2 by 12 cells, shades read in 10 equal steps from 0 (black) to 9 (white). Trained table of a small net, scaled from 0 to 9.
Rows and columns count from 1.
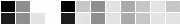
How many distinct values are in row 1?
6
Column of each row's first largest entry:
3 4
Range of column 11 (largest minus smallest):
0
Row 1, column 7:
5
